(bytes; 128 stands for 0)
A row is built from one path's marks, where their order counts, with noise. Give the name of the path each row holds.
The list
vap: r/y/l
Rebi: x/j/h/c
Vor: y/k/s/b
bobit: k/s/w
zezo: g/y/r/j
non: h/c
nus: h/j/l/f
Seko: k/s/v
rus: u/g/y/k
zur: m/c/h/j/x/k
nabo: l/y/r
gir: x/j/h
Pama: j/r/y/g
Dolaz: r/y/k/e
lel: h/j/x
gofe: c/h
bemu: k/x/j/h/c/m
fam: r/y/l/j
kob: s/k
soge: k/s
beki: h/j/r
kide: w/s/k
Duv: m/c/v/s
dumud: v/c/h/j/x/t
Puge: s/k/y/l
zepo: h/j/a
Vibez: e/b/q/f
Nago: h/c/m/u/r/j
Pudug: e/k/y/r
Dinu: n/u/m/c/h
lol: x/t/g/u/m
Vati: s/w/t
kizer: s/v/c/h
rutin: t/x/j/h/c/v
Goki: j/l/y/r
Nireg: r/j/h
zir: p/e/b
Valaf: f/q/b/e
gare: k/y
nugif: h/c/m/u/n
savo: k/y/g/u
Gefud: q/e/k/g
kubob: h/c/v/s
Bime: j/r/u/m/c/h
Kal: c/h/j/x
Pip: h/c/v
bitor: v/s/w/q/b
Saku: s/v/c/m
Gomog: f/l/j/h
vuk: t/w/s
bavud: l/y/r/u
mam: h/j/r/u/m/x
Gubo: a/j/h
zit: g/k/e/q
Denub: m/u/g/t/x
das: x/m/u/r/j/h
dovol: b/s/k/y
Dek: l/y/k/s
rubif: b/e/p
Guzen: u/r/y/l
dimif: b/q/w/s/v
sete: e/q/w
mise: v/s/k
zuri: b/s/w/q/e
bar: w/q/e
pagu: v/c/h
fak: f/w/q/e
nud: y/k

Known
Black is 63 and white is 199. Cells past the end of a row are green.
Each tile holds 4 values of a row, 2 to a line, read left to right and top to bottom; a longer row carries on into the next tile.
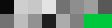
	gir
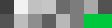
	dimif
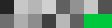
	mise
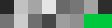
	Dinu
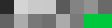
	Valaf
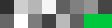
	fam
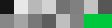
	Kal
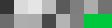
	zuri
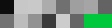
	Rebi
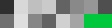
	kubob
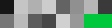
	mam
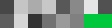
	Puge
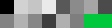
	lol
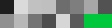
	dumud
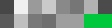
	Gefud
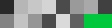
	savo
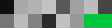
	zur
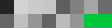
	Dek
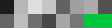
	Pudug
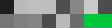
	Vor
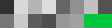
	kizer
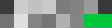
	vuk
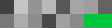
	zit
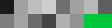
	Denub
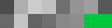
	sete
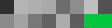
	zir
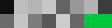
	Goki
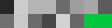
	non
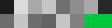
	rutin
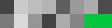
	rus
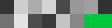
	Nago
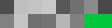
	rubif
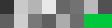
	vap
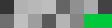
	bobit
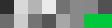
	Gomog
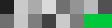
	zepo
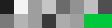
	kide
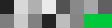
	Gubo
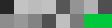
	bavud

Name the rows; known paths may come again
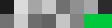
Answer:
rutin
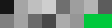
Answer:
Denub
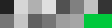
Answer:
Saku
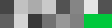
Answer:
Puge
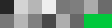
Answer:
pagu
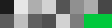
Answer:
Pip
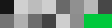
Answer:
lel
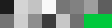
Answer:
Nireg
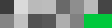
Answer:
Vati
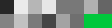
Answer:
gofe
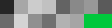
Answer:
Duv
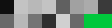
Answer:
beki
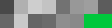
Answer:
sete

